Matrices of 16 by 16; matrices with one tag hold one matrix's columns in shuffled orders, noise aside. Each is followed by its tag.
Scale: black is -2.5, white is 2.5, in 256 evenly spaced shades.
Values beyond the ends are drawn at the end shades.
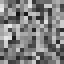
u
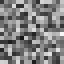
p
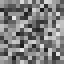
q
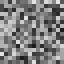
q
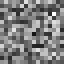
q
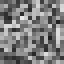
u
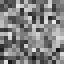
u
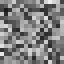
q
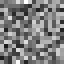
q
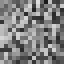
u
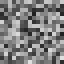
q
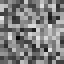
u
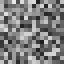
p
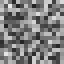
p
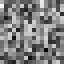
u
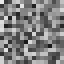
p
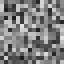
u
